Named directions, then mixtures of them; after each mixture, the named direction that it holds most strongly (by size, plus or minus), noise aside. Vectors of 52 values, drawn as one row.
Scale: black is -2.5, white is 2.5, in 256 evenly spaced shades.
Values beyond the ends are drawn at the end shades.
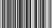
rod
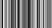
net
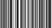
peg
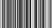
rod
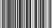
rod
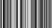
net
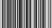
rod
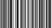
peg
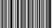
peg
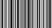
net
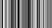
net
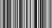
rod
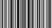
net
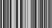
net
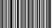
peg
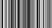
net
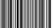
peg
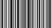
net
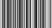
rod
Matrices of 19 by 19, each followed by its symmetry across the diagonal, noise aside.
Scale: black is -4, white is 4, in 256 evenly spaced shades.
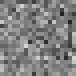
neither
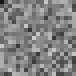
symmetric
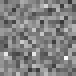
neither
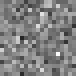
neither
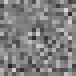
antisymmetric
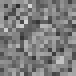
symmetric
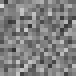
antisymmetric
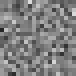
antisymmetric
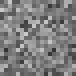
symmetric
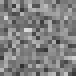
neither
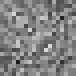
symmetric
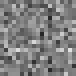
antisymmetric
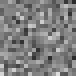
antisymmetric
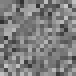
symmetric
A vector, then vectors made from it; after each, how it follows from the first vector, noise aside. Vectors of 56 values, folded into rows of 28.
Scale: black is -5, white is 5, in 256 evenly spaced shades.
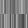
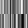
scaled up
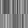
reversed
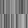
negated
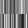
scaled up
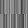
sign-scrambled
